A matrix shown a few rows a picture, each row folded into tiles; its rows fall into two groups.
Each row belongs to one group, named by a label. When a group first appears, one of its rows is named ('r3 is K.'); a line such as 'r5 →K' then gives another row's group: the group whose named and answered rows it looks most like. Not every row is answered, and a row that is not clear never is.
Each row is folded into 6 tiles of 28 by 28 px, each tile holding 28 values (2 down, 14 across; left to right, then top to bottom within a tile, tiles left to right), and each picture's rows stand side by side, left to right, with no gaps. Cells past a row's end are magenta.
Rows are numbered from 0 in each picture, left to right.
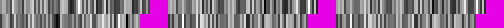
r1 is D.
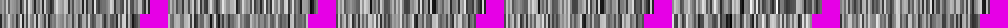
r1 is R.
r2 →D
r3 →D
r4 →D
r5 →R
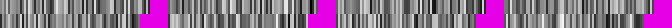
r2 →D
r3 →R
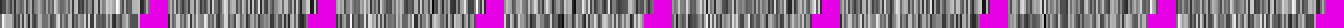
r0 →R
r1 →R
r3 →D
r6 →D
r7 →R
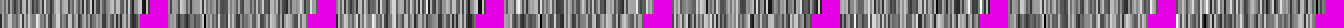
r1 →D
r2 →R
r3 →D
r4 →D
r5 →D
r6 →D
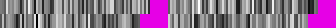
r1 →D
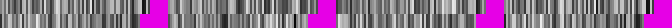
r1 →D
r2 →R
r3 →R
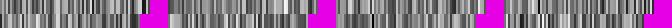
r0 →R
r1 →R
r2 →D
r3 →D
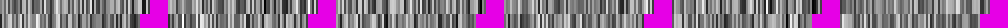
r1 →D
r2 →R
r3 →D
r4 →D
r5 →R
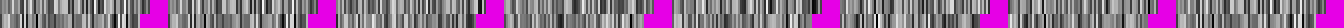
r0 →R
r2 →R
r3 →D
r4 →D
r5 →R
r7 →R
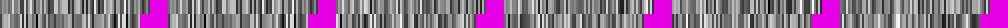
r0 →R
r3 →D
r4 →D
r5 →R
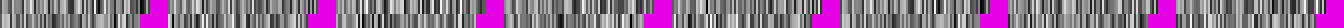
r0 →D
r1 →D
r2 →R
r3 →D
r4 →D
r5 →D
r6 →R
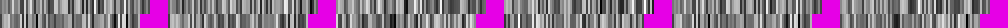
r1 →R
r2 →D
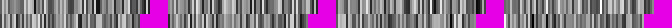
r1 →R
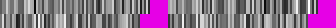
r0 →D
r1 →D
